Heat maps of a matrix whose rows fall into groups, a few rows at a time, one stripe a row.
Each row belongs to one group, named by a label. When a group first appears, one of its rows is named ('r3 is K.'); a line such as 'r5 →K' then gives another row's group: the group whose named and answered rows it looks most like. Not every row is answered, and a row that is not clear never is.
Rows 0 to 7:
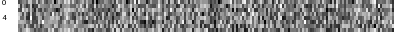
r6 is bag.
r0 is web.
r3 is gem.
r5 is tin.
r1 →tin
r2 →web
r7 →web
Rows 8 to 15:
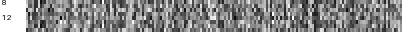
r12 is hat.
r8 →tin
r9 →gem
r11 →hat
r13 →tin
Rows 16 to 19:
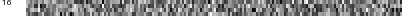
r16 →gem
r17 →tin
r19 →hat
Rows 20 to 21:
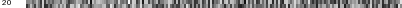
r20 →bag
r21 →bag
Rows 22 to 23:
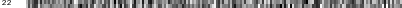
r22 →hat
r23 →hat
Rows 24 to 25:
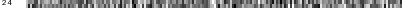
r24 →gem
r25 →hat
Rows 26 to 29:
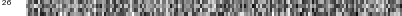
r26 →gem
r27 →web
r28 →gem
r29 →tin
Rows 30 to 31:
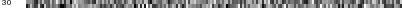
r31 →web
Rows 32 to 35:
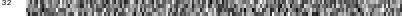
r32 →gem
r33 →tin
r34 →web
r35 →hat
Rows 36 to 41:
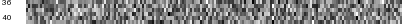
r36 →web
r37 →hat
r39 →hat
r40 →gem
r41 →tin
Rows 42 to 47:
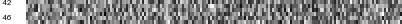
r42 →bag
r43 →gem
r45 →web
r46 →bag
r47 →tin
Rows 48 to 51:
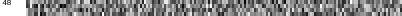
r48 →bag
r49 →web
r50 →gem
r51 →tin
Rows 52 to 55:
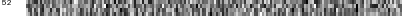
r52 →hat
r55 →gem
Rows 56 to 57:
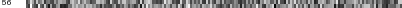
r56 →bag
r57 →web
